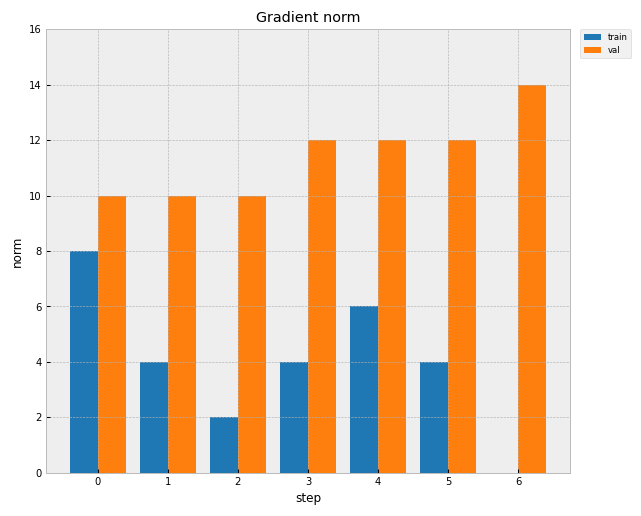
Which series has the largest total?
val
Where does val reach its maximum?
6
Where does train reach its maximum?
0
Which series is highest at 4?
val
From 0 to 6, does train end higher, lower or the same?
lower
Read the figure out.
Title: Gradient norm
x-axis: step, ticks 0 1 2 3 4 5 6
y-axis: norm, ticks 0 2 4 6 8 10 12 14 16
Legend: train, val
Values:
train: 8 4 2 4 6 4 0
val: 10 10 10 12 12 12 14
